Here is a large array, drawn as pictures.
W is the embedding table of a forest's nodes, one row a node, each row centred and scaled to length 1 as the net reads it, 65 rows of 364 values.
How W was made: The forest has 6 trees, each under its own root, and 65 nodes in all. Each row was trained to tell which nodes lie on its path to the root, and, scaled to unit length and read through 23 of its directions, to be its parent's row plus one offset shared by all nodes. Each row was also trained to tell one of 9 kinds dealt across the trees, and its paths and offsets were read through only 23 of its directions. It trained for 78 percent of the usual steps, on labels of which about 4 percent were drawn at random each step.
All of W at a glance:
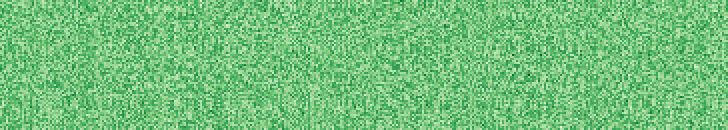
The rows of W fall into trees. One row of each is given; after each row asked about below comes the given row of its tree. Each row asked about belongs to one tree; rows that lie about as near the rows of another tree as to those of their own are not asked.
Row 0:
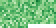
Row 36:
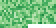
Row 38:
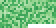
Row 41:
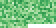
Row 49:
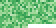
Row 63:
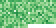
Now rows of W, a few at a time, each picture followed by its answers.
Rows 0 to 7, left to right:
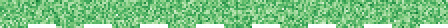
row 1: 63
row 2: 0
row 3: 0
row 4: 36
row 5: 0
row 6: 49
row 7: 49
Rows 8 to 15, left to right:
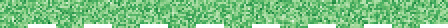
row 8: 63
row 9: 63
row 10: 0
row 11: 38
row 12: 0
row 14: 49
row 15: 36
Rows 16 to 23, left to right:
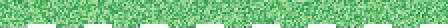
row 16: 41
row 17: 36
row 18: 0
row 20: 49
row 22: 49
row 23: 0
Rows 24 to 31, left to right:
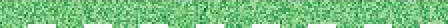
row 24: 0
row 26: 41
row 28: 41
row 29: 0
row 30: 49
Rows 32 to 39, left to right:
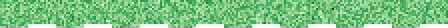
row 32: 49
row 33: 63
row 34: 63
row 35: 41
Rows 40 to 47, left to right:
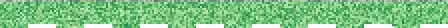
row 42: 36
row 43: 36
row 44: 49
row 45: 63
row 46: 0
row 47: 49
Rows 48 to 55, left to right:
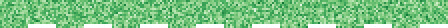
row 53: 0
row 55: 63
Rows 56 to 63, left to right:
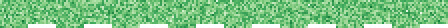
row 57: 38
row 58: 63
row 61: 63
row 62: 0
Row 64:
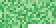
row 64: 38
